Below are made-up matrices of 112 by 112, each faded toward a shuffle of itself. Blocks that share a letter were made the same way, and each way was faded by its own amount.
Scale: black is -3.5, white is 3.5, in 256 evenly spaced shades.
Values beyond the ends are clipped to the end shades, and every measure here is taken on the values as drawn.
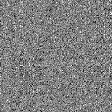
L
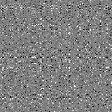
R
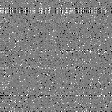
R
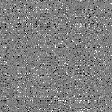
R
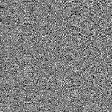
L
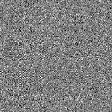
L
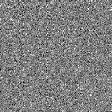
L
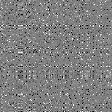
R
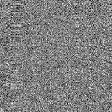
L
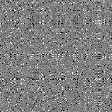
R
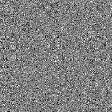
L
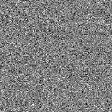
L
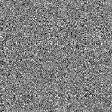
L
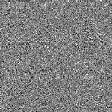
L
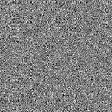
L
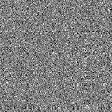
L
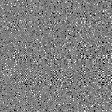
R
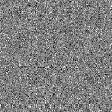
L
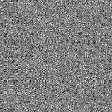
L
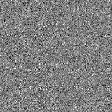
L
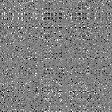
R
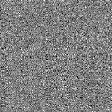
L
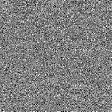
L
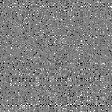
R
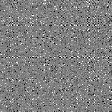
R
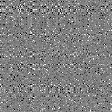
R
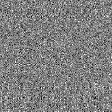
L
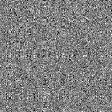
L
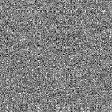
L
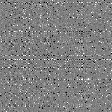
R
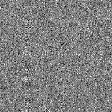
L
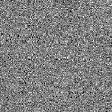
L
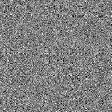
L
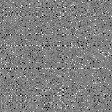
R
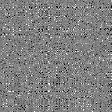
R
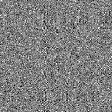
L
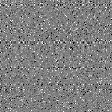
R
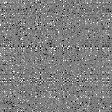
R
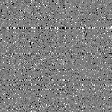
R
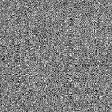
L
